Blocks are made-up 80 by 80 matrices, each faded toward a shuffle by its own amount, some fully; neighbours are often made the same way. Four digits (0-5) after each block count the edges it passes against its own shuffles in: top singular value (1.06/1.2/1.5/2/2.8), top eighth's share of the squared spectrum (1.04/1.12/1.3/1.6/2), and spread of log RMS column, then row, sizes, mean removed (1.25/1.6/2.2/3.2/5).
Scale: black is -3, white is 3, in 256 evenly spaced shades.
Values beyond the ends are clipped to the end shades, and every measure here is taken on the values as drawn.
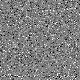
3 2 1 1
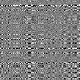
5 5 3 4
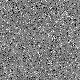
0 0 0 0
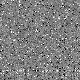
3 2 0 1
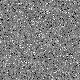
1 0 0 0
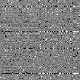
4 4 1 3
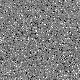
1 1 0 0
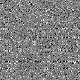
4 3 1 2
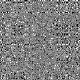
4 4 2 2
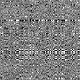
5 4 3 3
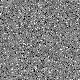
0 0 0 0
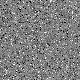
0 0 0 0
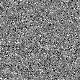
0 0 0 1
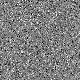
0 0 0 0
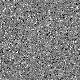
0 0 0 0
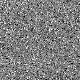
0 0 0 2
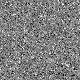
0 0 0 1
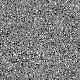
0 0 0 1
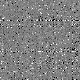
3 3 2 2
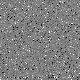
2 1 0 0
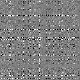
4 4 3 4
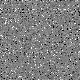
2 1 0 1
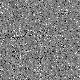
1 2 1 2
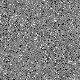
0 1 1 1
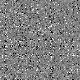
1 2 3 2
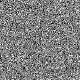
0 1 0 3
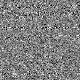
1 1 0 3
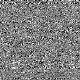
1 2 0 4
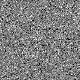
0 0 0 1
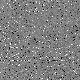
3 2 0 1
